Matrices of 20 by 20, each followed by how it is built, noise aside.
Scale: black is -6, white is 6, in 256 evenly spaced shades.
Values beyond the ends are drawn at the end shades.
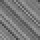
Toeplitz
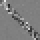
banded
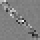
banded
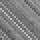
Toeplitz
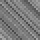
Toeplitz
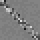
banded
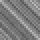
Toeplitz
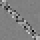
banded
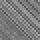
Toeplitz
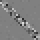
banded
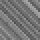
Toeplitz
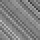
Toeplitz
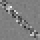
banded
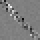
banded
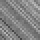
Toeplitz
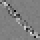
banded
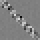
banded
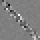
banded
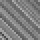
Toeplitz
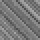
Toeplitz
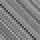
Toeplitz
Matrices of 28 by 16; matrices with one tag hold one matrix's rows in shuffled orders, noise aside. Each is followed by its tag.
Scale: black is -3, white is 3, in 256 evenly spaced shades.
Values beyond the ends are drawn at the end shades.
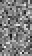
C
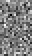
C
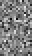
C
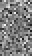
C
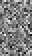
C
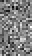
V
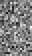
V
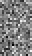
V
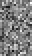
V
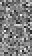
C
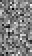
V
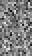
C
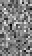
C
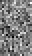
V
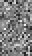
C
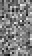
V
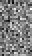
V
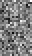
V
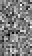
V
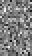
C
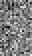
V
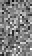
V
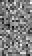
V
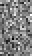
V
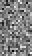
V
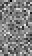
C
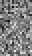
V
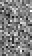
V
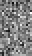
V
